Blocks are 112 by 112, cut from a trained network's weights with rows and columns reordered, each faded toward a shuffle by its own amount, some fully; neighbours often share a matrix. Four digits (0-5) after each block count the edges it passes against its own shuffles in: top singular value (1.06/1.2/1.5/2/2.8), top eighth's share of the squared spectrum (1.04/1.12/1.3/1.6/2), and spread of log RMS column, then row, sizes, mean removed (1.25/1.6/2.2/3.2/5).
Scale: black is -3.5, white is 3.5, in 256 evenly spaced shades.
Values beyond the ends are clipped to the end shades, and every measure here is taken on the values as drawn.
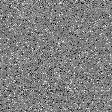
3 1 0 1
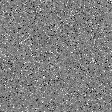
1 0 0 0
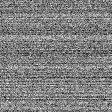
4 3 0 2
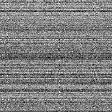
5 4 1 4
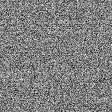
1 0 0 0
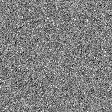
0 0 0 0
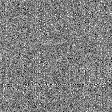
3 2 1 2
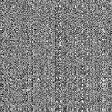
4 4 3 3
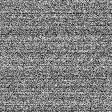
4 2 0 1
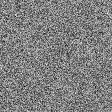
0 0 0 0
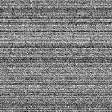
5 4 1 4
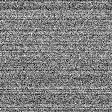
4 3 0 2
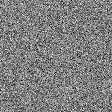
0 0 0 0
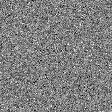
2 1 0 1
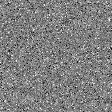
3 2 0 1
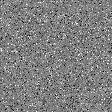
2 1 0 0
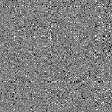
4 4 2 2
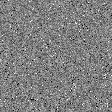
2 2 0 0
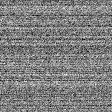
4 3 0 2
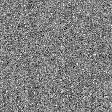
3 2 0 1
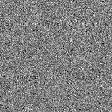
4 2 0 1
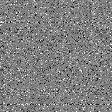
4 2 0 2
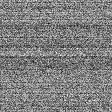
4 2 0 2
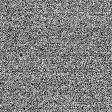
2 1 0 0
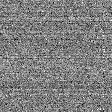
3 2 0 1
